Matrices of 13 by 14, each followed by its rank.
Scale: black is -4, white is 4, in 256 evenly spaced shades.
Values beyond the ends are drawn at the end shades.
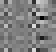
two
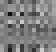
two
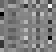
two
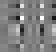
one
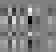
one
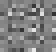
two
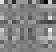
two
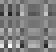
one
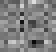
two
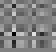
one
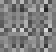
two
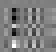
one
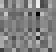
two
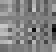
two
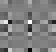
one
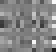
two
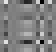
one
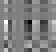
one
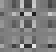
one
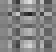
one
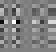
one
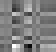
one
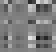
one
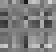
two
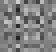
two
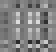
one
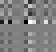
one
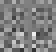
two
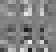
two
